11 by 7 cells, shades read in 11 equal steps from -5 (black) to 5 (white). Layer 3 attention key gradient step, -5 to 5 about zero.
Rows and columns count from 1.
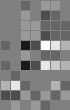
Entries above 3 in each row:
0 0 0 0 2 0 1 0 1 0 0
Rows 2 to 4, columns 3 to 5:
1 0 -2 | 1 1 -1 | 1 1 -2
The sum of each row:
1 -2 -1 -2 4 -1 2 -1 6 -3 1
